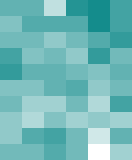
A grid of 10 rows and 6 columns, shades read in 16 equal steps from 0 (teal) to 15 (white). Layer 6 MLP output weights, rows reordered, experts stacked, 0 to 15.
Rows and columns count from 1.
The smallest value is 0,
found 2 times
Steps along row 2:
down same same down up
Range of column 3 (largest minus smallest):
8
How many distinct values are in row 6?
5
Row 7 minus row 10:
0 3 5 0 -5 -6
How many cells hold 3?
5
